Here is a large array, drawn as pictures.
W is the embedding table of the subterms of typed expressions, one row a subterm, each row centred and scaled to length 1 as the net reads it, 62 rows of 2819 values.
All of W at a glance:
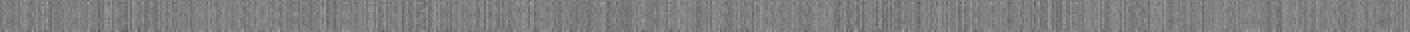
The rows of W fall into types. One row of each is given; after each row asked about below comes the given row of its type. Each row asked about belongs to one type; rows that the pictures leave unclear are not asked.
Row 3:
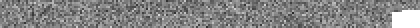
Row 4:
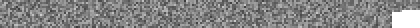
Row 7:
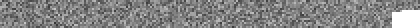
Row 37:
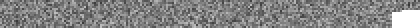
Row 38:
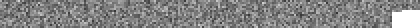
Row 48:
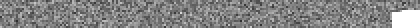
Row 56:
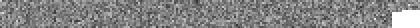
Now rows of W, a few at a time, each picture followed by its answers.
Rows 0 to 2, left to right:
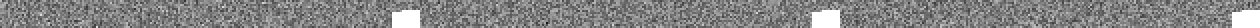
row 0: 56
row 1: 7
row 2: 37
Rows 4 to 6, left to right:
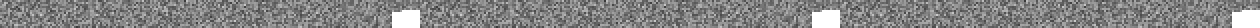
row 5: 4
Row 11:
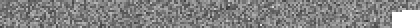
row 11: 38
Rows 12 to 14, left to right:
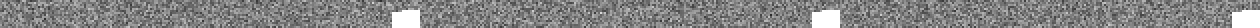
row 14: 37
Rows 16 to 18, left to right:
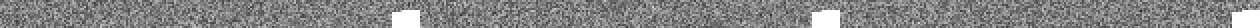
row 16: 37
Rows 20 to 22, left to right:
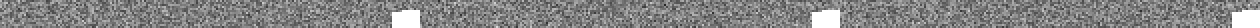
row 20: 48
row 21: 48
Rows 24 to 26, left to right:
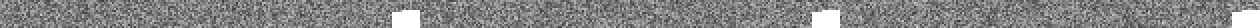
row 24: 37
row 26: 56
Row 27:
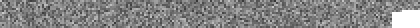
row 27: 7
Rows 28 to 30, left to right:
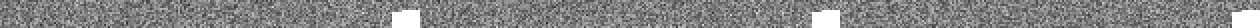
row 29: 3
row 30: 48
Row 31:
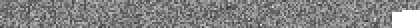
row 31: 38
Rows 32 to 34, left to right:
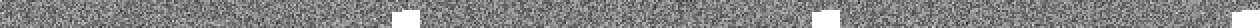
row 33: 4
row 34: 7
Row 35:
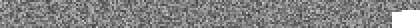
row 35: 48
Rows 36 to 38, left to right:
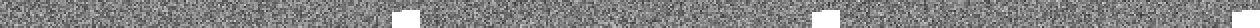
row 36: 4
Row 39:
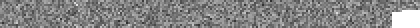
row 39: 56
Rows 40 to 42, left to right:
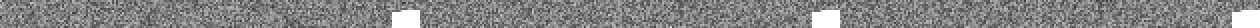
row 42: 4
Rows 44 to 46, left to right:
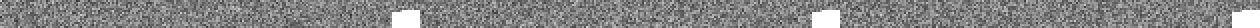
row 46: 4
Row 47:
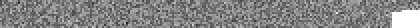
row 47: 7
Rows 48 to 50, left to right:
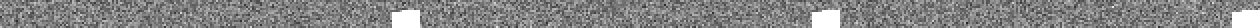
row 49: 48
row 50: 7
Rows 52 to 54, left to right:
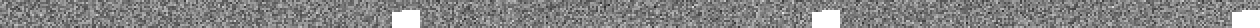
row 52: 4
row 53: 3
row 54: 37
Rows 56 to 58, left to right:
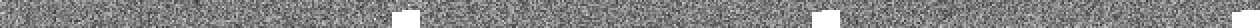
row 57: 48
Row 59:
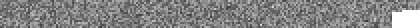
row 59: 38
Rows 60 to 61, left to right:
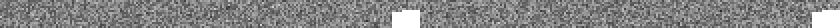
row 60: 38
